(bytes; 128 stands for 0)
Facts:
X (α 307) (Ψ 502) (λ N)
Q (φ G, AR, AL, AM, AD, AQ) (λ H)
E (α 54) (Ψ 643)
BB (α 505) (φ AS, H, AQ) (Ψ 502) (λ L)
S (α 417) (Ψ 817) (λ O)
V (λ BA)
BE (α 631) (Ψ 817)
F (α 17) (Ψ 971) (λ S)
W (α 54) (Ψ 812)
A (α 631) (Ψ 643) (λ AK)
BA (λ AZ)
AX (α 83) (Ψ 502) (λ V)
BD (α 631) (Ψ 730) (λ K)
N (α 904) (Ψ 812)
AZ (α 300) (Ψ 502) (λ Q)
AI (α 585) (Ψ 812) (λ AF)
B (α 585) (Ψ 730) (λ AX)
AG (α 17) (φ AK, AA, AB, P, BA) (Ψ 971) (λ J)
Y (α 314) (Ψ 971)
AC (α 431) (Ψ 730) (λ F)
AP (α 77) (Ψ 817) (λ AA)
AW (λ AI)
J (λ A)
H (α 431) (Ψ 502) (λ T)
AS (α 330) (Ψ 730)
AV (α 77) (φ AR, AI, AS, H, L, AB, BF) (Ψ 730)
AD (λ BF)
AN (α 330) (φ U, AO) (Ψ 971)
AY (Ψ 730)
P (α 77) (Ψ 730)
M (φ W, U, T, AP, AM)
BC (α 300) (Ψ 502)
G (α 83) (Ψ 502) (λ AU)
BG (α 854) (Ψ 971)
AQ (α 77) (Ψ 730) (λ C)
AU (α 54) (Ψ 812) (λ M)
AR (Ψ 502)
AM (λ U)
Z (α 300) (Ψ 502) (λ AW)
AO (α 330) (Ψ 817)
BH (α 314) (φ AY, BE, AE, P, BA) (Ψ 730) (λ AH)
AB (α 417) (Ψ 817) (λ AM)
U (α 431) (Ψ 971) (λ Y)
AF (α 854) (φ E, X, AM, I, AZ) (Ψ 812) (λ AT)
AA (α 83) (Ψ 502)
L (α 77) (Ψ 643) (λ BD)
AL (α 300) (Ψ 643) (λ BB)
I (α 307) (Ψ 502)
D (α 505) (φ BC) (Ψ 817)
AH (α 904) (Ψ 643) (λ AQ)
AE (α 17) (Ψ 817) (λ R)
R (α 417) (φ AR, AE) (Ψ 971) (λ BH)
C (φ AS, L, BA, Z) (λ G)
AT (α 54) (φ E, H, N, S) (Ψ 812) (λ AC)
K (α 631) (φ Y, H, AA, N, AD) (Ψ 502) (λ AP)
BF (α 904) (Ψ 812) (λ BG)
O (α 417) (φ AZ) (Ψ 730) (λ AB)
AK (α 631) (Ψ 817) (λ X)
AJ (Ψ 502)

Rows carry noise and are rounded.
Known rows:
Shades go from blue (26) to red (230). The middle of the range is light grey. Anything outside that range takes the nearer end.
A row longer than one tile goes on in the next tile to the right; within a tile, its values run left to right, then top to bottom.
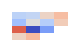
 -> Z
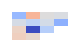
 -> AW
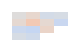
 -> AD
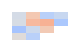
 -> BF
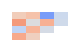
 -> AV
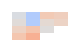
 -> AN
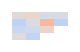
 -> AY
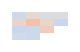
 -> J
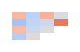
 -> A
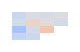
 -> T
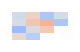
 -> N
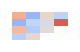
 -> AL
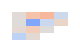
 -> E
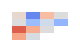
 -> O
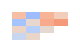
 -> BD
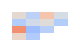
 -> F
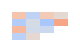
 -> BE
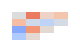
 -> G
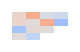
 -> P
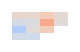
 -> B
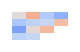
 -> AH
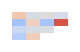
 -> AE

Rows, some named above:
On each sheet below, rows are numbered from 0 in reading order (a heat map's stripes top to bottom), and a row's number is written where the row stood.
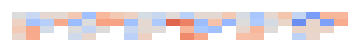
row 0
D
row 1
BD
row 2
AE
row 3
AT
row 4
AN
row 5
AZ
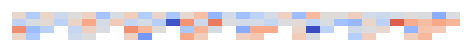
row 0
F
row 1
H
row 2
U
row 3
AV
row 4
M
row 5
AW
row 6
AE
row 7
C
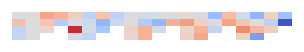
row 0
W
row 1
S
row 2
D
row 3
BB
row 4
AM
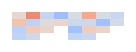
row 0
L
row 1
AP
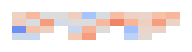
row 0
AQ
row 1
R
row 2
AU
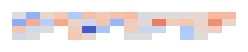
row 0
BC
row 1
AI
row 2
AS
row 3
AU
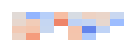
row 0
K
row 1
AC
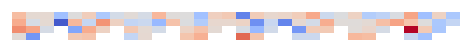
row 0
Y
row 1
BH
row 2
AO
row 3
AN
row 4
AF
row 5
AQ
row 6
AG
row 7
AB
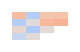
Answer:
BD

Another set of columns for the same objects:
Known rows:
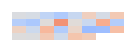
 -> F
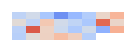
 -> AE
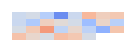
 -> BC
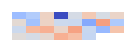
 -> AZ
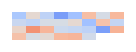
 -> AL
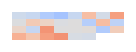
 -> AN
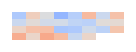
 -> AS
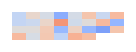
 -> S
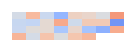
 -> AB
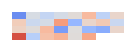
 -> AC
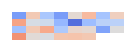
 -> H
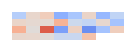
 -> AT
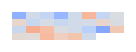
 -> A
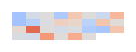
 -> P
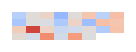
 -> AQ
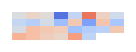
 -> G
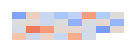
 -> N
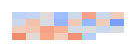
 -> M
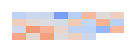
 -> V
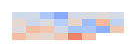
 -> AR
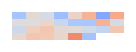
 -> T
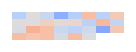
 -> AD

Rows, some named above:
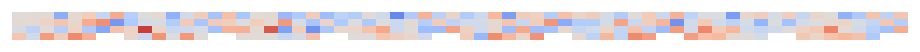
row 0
AM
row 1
AQ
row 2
AT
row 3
E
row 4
O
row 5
Y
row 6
C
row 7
W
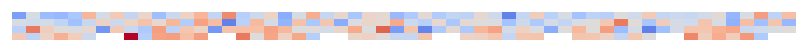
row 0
AH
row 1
U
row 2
M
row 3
AT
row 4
K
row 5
AW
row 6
M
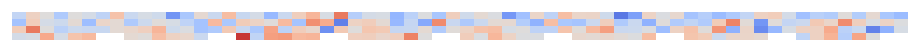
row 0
AV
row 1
D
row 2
U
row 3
Q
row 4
D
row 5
BB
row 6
Z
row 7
AI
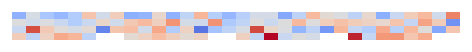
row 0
AH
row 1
AF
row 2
B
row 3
U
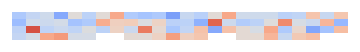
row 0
BH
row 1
R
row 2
F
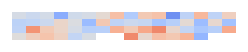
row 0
AG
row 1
AU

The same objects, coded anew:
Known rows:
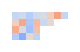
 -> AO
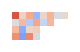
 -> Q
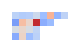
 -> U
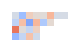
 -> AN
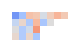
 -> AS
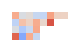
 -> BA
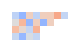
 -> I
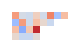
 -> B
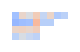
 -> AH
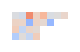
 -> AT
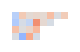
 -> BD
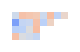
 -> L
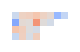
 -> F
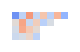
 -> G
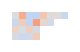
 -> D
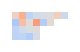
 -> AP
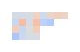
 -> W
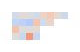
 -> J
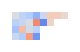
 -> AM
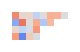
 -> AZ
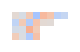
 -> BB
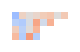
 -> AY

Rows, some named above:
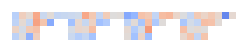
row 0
AC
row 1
E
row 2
AS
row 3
AG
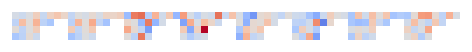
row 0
W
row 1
W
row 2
M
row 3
B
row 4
AE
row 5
AM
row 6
AH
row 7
AI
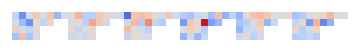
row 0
R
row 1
D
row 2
AU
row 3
U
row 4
AQ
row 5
O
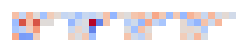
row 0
H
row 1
Y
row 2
AV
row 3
C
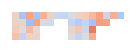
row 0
K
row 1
Z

